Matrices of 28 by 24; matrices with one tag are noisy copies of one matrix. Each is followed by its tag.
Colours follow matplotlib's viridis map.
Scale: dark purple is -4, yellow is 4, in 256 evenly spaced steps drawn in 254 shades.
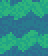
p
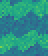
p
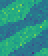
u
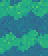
p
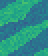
u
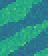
u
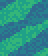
u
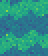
p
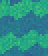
p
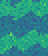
p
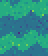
p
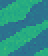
u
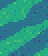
u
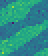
u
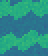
p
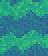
p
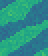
u
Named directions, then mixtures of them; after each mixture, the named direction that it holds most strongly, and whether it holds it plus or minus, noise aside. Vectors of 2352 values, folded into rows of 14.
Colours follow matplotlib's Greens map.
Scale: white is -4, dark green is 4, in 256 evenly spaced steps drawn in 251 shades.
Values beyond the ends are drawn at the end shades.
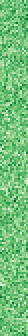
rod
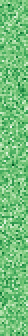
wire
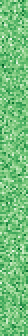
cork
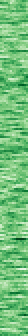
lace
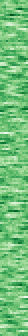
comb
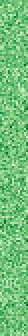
wire, minus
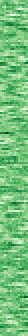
comb, minus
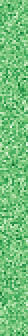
wire, plus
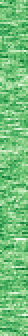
lace, minus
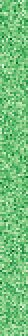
cork, minus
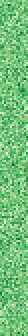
wire, plus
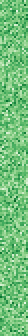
rod, plus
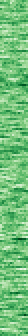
lace, plus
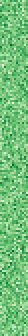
cork, minus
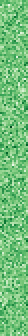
wire, minus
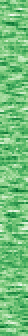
comb, minus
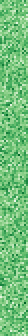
rod, minus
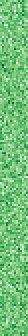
cork, plus
